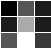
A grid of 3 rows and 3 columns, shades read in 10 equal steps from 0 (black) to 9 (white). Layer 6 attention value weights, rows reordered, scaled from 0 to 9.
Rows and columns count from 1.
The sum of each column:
4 18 4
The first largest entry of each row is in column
2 2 2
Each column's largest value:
3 9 2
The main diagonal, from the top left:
0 6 2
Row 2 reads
1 6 1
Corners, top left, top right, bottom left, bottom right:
0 1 3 2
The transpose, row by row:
0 1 3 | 3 6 9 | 1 1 2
